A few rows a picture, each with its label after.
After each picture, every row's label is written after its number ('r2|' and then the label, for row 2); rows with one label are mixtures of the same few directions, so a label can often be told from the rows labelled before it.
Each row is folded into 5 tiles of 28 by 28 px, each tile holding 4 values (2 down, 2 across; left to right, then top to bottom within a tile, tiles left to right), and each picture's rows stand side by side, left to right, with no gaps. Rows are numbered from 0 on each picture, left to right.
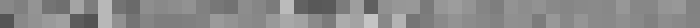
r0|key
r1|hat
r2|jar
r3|jar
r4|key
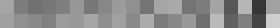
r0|jar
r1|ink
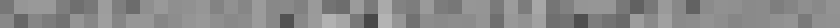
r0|hat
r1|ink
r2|key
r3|ink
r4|hat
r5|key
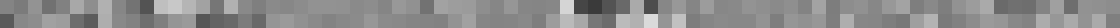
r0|key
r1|jar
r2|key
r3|jar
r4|jar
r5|ink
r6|key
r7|jar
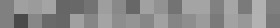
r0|hat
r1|ink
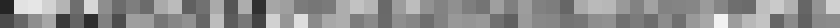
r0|jar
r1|ink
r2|hat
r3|key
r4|jar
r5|hat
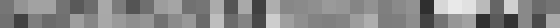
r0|hat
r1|ink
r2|key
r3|jar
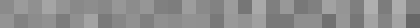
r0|key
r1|ink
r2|ink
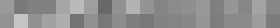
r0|hat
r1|ink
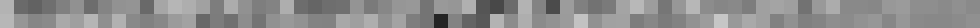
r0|jar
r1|jar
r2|jar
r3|hat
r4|hat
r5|hat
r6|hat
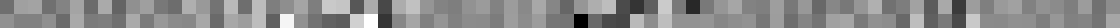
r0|ink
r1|ink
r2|key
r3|ink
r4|hat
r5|ink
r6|ink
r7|ink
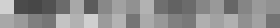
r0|jar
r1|jar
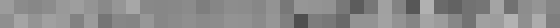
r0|hat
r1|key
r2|hat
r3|jar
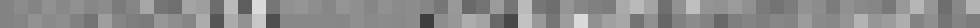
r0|key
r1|ink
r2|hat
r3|key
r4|hat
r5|hat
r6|hat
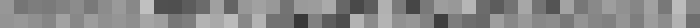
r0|jar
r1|jar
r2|hat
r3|hat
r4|ink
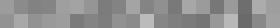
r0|hat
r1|key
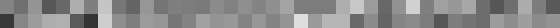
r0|key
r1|jar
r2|hat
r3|hat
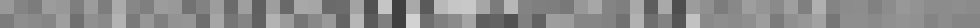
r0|ink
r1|ink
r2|ink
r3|jar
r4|ink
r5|ink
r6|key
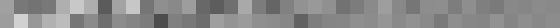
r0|hat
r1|hat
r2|hat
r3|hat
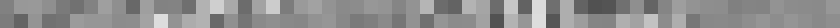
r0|hat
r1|hat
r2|jar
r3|ink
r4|jar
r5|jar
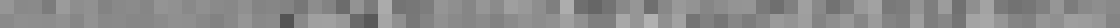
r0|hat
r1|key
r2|key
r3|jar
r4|jar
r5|hat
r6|ink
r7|jar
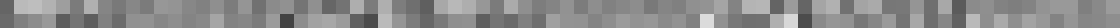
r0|jar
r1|ink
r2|key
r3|jar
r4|jar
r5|key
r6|ink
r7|hat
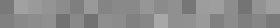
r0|jar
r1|hat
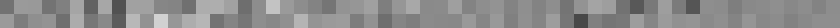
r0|ink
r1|hat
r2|hat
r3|ink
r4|hat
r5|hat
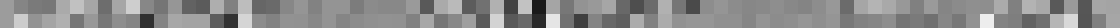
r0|hat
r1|key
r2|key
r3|ink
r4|hat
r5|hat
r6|jar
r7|key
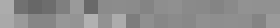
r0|jar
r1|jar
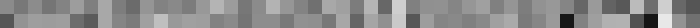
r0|key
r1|hat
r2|ink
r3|key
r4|key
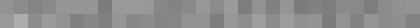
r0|hat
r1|ink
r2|jar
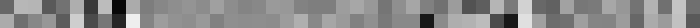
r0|ink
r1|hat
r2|hat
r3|key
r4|ink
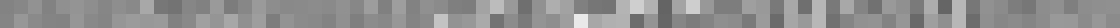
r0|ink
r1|jar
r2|ink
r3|hat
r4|hat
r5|ink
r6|ink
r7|jar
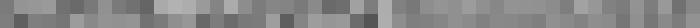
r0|hat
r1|jar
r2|key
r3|jar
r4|ink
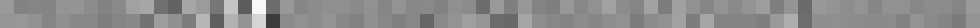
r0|hat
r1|ink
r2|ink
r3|key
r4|ink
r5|key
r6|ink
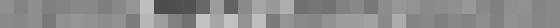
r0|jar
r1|jar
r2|jar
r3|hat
